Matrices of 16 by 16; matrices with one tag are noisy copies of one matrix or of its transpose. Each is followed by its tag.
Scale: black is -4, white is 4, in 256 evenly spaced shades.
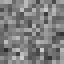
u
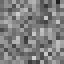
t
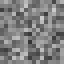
u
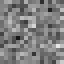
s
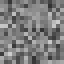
u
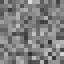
t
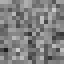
u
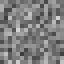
s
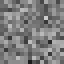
t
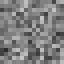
u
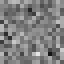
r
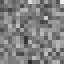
t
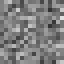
s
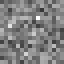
t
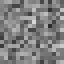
s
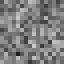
t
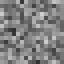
r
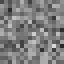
t
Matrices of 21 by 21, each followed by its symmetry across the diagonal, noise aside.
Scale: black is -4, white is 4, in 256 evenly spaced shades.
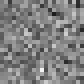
neither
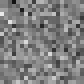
antisymmetric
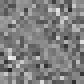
symmetric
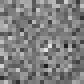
symmetric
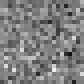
antisymmetric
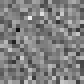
antisymmetric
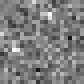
symmetric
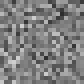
antisymmetric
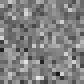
neither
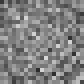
symmetric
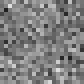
antisymmetric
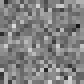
neither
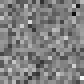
neither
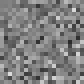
symmetric
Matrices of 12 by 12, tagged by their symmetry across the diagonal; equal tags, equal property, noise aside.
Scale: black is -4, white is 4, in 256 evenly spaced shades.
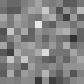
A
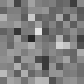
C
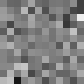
C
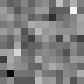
C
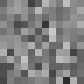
A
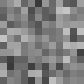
C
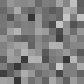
C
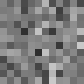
A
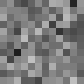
A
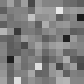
C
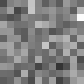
A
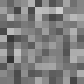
C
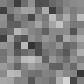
A
